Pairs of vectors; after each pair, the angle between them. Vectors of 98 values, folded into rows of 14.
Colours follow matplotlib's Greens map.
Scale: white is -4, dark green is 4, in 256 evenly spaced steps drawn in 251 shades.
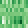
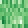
nearly opposite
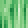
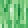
nearly opposite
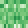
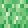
partly opposed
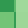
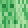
partly aligned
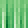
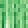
nearly opposite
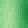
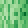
partly aligned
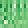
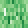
orthogonal
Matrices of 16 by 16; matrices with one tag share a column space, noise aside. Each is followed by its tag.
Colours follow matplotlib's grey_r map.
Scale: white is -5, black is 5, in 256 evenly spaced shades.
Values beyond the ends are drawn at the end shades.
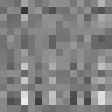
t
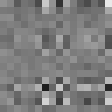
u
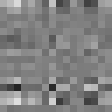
u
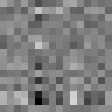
t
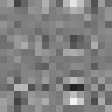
u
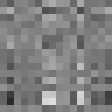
t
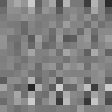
u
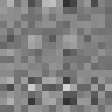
u
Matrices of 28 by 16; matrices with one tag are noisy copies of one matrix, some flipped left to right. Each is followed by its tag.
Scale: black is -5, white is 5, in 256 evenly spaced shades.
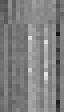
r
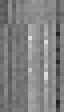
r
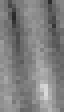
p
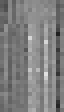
r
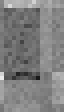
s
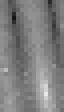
p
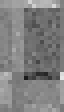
s
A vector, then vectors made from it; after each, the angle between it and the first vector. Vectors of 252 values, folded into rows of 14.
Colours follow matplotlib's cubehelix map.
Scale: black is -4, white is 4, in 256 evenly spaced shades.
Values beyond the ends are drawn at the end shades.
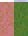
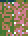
partly opposed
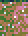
partly opposed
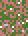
orthogonal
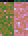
nearly opposite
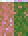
nearly parallel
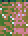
partly opposed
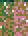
partly opposed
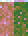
nearly parallel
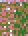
partly aligned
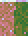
nearly parallel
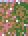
partly aligned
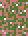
orthogonal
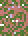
orthogonal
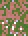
orthogonal
